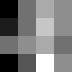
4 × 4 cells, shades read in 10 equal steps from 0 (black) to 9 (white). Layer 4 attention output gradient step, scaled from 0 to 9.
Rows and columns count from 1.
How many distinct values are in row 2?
4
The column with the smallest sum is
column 1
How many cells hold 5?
4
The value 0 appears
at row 1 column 1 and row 4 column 1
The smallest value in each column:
0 3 6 4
